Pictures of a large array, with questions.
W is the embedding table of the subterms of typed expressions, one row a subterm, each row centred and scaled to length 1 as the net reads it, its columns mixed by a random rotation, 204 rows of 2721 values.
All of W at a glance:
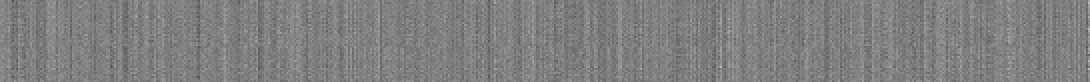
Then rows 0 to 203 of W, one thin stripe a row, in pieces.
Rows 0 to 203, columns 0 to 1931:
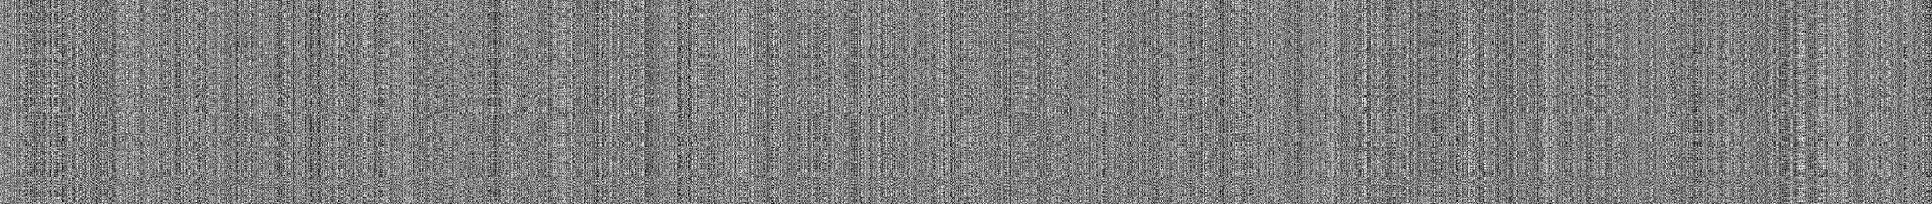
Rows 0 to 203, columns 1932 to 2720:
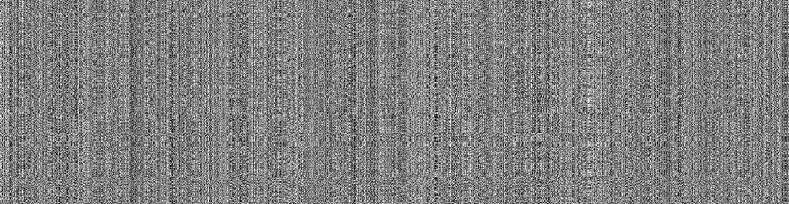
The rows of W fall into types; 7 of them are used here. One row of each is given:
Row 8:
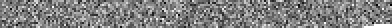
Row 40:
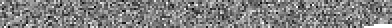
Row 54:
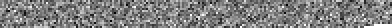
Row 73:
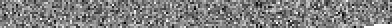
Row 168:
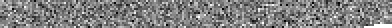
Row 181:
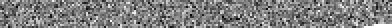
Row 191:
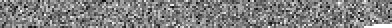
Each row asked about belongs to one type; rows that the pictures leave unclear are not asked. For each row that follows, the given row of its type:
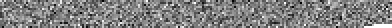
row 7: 191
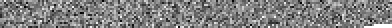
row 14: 191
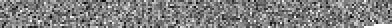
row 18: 191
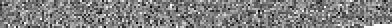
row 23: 73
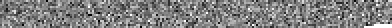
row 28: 54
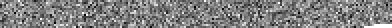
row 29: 73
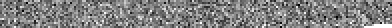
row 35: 8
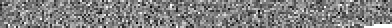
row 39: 73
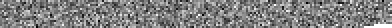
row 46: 181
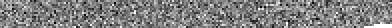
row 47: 168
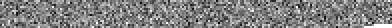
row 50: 8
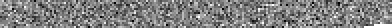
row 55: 168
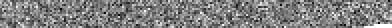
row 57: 168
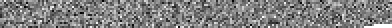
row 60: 191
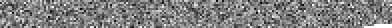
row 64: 40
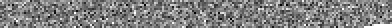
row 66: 168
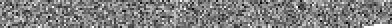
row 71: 40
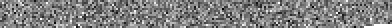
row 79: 73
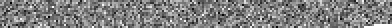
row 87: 54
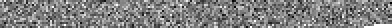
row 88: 191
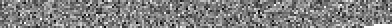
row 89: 73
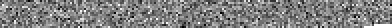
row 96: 8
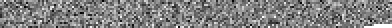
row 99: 191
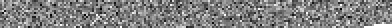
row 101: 168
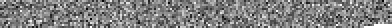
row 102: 181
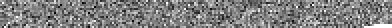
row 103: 40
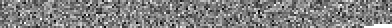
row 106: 73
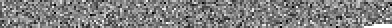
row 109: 8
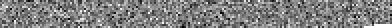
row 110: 8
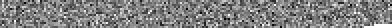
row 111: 8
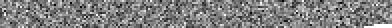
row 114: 168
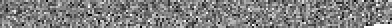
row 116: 54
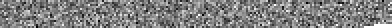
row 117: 181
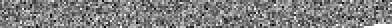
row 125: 181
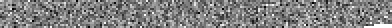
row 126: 168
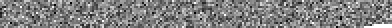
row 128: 168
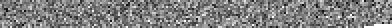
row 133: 54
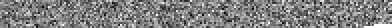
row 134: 181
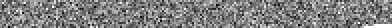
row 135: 40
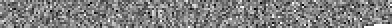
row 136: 191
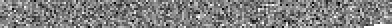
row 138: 168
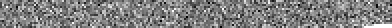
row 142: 8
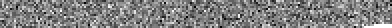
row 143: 8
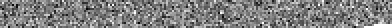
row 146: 181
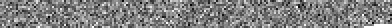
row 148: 8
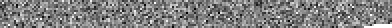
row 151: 73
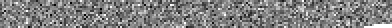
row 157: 168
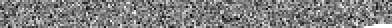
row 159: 181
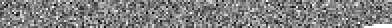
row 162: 40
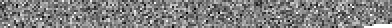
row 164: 73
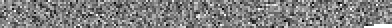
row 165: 168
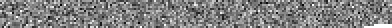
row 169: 40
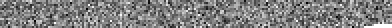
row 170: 181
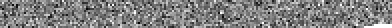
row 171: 181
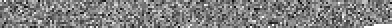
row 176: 191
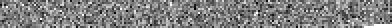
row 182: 73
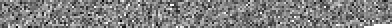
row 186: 191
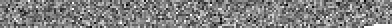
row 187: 54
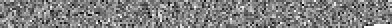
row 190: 191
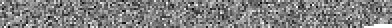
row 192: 40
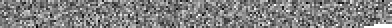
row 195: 181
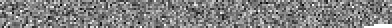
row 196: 40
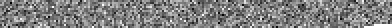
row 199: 54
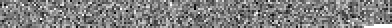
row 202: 73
